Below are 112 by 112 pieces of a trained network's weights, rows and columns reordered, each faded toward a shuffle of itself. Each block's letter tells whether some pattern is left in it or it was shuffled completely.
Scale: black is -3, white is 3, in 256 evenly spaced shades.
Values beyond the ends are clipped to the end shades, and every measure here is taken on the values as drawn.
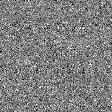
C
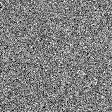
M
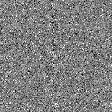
C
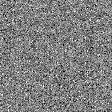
C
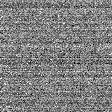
C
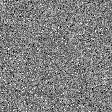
M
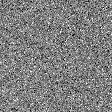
M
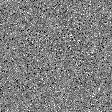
M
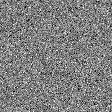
M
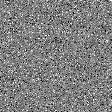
C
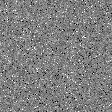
M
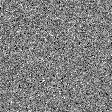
M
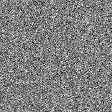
C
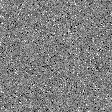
M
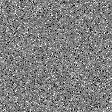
C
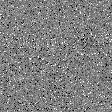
C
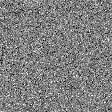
M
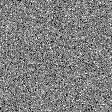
M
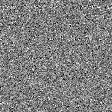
C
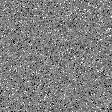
M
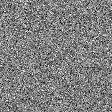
M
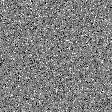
M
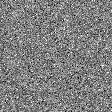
M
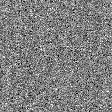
C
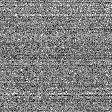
C
